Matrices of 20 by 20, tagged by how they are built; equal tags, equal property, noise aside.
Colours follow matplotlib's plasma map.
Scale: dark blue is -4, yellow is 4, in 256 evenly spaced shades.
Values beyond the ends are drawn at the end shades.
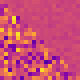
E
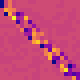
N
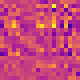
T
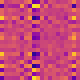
T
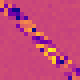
N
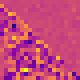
E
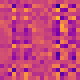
T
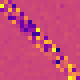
N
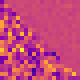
E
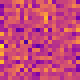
T
